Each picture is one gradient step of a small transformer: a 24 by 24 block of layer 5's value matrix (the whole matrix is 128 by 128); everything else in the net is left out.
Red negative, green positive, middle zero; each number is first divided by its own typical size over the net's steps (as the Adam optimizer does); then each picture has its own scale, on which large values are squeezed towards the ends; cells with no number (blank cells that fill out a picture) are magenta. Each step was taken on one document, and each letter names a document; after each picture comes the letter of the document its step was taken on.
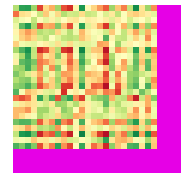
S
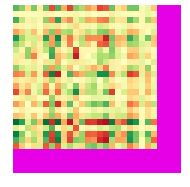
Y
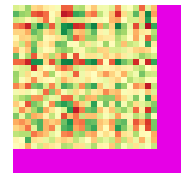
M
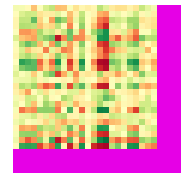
S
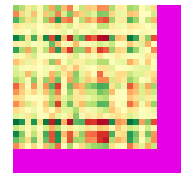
Y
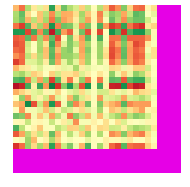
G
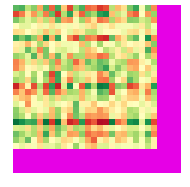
Y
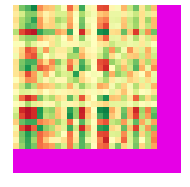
S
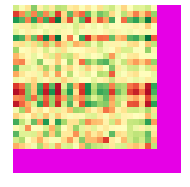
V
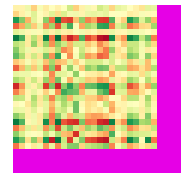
Y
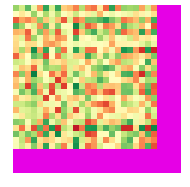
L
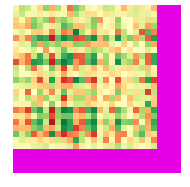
M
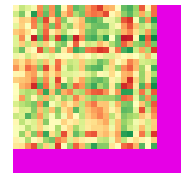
L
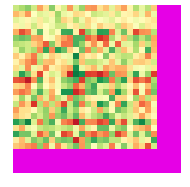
M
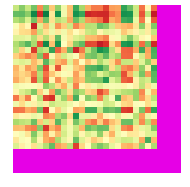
L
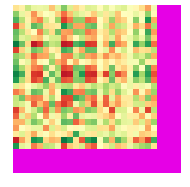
M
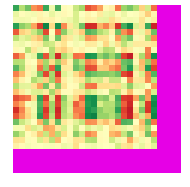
L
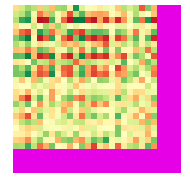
M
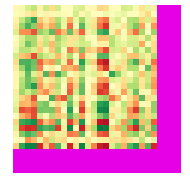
S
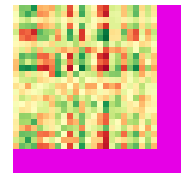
S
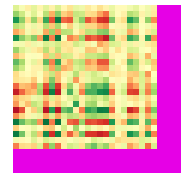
Y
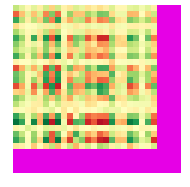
Y
